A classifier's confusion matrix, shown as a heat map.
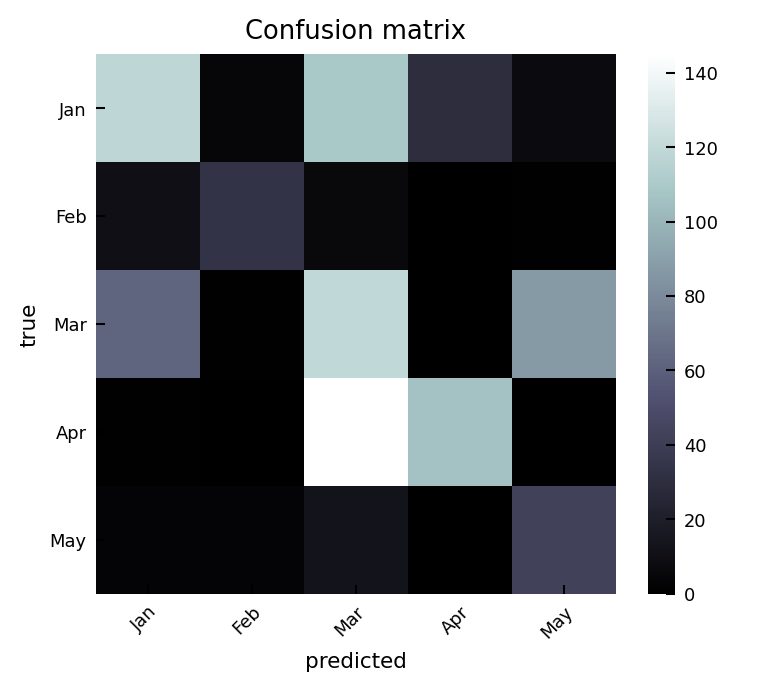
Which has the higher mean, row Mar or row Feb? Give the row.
Mar
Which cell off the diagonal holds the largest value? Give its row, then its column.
Apr, Mar
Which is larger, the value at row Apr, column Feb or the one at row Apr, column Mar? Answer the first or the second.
the second
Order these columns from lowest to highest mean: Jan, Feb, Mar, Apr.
Feb, Apr, Jan, Mar
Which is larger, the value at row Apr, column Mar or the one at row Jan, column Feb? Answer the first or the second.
the first
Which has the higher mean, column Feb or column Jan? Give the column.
Jan
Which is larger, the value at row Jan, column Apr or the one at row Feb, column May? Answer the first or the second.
the first
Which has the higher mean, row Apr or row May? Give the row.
Apr
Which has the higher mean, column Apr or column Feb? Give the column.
Apr
